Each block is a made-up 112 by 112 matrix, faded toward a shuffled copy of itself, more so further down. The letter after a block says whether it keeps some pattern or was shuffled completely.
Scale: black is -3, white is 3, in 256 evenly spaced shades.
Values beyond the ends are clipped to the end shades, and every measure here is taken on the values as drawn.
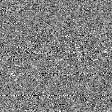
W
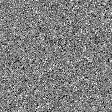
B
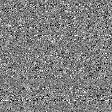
W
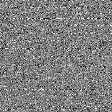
W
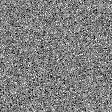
B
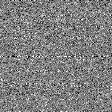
W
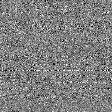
W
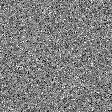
B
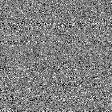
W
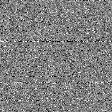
W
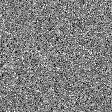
B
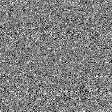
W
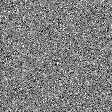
B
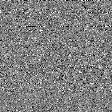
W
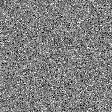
B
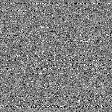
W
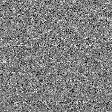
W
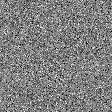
B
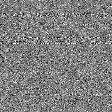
W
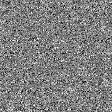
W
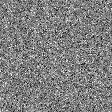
B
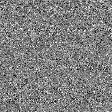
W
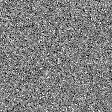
B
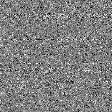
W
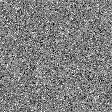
B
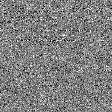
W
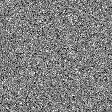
B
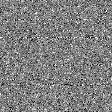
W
